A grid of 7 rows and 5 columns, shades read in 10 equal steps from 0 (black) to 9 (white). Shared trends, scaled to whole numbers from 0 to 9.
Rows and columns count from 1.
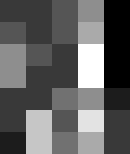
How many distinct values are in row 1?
4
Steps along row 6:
up down up down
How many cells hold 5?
4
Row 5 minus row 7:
1 -5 0 -1 -1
